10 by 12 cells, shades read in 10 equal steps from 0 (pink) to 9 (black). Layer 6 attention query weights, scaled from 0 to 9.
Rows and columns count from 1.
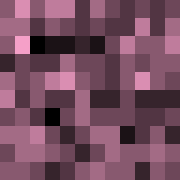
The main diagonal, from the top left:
4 3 9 6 1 3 5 3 4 7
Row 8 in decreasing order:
8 7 7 6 5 5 4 3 3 3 3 2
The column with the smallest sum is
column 2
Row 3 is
4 0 9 8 8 7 8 5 2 4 4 2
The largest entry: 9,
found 2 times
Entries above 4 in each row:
6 7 6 8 4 9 10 6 4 5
